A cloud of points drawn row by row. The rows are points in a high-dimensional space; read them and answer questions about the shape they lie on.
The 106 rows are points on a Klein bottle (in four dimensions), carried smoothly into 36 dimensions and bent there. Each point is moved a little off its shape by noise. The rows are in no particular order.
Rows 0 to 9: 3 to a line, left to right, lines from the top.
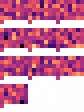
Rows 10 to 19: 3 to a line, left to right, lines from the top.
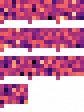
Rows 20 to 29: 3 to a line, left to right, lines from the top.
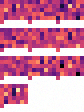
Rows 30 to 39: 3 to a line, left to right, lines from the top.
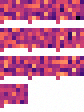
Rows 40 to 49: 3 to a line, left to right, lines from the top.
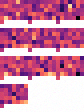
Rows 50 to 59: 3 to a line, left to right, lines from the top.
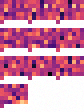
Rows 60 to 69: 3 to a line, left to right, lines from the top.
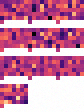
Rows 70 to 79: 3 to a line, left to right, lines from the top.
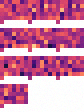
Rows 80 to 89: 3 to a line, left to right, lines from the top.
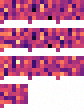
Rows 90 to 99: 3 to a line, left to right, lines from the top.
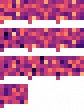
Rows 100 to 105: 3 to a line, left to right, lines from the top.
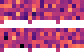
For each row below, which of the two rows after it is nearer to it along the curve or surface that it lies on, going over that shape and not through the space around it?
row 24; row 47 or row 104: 47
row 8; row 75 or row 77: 77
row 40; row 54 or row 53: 53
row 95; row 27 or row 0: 27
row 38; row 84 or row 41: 84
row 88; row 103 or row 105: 103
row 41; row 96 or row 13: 96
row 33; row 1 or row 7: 7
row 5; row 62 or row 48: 62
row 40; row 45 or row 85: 85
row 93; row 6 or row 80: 6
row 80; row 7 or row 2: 2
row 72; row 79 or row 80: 79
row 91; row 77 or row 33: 77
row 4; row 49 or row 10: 10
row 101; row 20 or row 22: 20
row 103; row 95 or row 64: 95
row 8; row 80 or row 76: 80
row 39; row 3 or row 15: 15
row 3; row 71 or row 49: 49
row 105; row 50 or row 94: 50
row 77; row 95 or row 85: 95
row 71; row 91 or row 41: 91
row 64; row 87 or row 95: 87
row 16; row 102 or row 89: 102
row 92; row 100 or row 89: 89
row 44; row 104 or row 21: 21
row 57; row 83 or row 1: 83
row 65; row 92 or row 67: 92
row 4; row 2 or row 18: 2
